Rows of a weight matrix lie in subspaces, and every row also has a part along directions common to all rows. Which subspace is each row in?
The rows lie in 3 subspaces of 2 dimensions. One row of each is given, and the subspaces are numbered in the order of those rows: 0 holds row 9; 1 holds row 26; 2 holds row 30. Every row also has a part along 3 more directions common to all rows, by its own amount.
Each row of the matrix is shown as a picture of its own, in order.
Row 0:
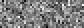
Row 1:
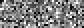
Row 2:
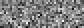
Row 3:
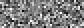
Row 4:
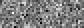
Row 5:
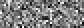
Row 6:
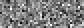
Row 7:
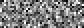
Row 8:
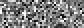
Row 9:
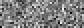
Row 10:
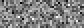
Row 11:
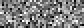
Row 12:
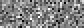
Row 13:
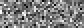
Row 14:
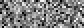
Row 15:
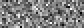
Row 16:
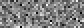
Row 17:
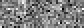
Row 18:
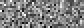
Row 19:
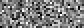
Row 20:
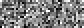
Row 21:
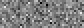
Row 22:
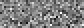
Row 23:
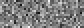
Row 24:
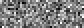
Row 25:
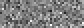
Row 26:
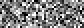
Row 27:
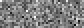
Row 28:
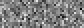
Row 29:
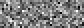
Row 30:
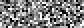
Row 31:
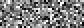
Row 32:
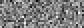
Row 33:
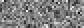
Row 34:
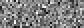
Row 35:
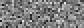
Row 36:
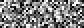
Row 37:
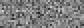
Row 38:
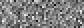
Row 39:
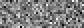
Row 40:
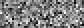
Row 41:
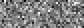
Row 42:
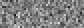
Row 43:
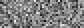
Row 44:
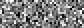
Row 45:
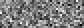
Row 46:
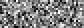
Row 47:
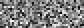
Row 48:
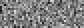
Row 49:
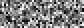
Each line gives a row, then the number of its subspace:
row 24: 0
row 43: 1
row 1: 0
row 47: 2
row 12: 2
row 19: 2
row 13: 1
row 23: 1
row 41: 0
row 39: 1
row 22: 2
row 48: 1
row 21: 1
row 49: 2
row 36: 0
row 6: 2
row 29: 2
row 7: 0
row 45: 2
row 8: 1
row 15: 1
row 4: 0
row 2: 2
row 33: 0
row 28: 1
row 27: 0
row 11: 2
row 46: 1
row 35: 2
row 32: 0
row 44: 1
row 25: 2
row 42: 1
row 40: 2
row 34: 1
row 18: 2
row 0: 0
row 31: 2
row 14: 1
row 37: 2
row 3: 2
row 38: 1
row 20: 0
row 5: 2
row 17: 0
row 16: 1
